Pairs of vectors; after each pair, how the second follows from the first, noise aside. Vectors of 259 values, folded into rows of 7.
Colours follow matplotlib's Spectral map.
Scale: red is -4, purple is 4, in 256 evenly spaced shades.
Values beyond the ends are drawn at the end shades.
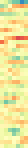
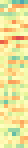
copied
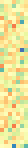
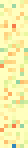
partly zeroed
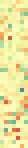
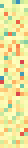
shuffled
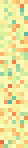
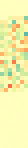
partly zeroed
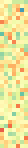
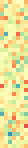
shuffled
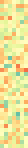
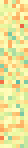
shuffled
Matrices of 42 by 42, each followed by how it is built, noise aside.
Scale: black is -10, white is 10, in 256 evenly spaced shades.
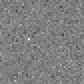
noise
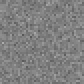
noise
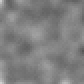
smooth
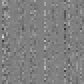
uneven columns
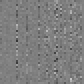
uneven columns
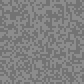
noise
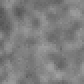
smooth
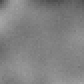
smooth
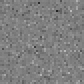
noise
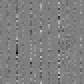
uneven columns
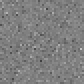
noise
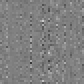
uneven columns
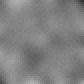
smooth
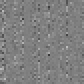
uneven columns
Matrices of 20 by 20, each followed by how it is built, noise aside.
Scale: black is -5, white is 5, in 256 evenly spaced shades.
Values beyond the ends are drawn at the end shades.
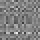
low rank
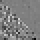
lower triangular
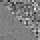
upper triangular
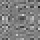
low rank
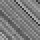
Toeplitz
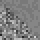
lower triangular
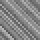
Toeplitz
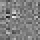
low rank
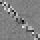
banded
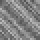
Toeplitz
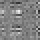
low rank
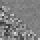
lower triangular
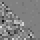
lower triangular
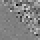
upper triangular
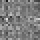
low rank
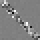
banded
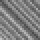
Toeplitz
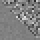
upper triangular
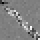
banded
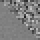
upper triangular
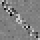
banded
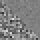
lower triangular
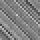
Toeplitz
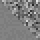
upper triangular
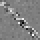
banded
